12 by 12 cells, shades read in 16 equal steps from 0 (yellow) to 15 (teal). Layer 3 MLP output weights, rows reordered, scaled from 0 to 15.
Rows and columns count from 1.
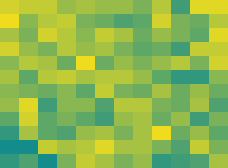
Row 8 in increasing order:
1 4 4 5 6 7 7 8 9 11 11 12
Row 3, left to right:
5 8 2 4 7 3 5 9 6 8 10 1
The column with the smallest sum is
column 12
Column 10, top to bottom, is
12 8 8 12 4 13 9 9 6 9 11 12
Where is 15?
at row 11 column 1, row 11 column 2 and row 12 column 3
